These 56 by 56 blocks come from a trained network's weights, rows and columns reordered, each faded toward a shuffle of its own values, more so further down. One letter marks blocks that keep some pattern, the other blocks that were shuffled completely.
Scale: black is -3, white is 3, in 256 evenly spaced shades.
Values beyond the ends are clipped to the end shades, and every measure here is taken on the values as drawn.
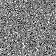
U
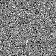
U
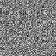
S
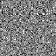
S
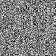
S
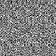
S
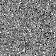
U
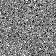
U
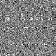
S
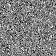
U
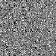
S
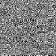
S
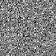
S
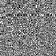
S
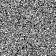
U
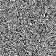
U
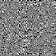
S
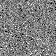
U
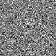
S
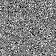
U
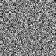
S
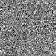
S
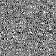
S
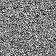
U
